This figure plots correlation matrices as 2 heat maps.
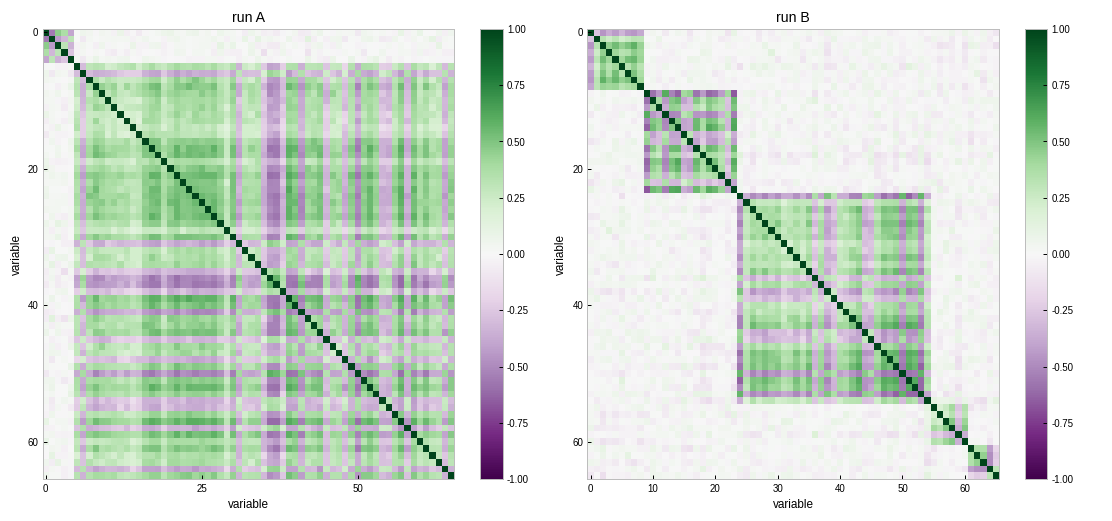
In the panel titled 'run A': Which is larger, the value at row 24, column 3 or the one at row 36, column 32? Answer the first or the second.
the first
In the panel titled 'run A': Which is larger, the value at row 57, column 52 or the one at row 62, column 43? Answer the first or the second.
the first
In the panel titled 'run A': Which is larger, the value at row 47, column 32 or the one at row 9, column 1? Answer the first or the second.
the first
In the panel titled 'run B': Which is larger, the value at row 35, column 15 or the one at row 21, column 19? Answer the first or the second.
the second
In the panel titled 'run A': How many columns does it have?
66
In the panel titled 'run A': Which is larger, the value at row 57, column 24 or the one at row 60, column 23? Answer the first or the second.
the first
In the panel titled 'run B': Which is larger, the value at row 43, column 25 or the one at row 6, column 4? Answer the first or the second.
the second
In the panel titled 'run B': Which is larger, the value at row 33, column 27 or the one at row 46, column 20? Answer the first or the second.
the first
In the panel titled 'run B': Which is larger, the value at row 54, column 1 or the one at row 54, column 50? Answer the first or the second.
the first
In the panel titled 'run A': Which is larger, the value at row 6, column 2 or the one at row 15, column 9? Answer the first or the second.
the second
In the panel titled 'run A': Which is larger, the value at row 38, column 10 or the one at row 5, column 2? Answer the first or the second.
the second
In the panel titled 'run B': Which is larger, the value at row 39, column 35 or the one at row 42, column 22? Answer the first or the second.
the second
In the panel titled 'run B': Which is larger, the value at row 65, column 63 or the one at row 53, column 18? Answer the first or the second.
the second
